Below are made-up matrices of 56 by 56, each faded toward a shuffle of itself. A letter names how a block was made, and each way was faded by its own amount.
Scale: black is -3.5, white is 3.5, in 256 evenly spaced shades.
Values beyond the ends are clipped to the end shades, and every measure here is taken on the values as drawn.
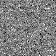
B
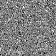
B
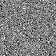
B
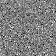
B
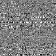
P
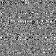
P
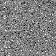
B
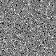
B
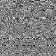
P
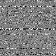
P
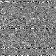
P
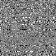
P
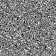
B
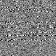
P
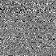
P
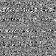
P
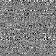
P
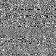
P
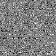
P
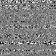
P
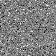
B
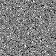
B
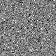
B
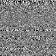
P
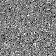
B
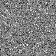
B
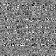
P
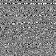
P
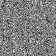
B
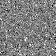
B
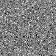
B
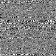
P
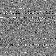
P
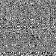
P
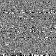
P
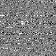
P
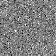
B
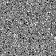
B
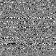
P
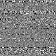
P
